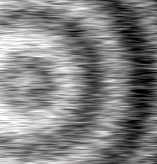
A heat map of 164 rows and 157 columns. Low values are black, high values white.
There is an overall slope up to the left. The values follow a bell shape. Rings spread out from the middle left.
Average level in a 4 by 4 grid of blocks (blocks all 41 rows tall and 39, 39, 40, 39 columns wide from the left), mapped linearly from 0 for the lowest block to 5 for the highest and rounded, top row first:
4 3 3 1 / 5 4 2 0 / 5 4 2 0 / 5 3 3 1
